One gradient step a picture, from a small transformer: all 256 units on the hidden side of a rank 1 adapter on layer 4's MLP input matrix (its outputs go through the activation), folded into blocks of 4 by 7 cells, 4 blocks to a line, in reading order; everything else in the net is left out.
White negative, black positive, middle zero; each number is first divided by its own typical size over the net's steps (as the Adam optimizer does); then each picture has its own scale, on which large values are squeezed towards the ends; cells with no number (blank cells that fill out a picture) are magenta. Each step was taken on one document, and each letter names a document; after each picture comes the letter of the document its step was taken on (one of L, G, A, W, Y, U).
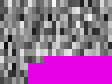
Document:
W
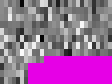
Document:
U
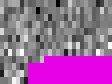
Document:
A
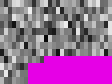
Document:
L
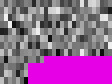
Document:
L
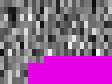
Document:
L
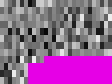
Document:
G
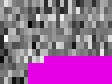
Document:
U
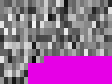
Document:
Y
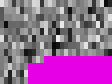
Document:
G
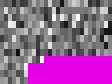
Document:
L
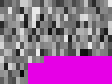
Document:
W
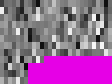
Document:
G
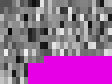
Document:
G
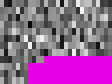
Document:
Y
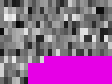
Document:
L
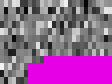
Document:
L
